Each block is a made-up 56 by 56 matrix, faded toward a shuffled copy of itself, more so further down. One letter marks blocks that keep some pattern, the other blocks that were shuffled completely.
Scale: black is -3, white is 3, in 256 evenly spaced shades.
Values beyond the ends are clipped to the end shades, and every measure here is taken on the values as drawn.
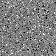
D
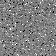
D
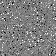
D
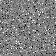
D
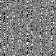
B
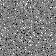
D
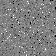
D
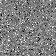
D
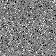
D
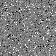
D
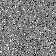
D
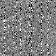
B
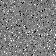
D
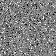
D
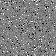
D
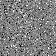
D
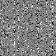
B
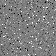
D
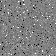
D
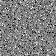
D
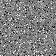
D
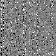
B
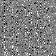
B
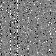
B
